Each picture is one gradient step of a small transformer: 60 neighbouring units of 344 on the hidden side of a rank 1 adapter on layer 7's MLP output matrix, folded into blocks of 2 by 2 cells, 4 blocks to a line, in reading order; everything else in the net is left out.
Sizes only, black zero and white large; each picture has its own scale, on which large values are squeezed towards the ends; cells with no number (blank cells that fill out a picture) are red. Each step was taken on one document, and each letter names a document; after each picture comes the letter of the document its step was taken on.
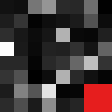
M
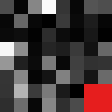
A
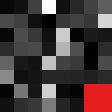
A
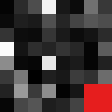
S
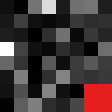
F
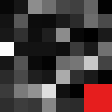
M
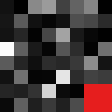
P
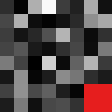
F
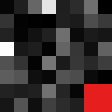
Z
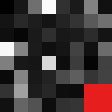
S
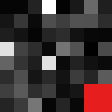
S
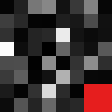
Z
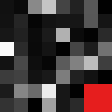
M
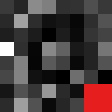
S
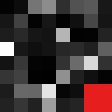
M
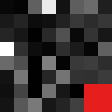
F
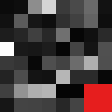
M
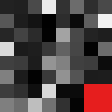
P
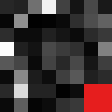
S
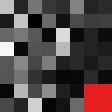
S
